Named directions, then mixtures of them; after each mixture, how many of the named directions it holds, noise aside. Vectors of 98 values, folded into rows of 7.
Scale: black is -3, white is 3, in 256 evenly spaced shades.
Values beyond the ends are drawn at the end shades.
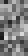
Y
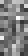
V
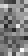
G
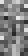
one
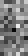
two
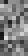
one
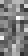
one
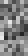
one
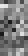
two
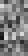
one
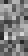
one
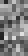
one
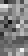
two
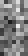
three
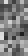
one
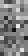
two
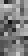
three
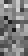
three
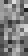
two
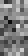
three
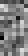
three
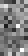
one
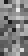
three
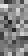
two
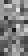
three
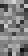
two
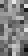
three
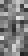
one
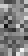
one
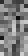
one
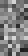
two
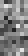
three
